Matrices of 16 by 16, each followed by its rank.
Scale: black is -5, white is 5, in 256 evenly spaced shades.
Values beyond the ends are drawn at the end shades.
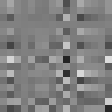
two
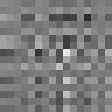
two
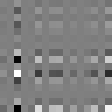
one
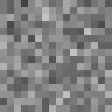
full rank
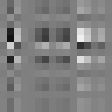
one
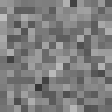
full rank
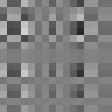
one
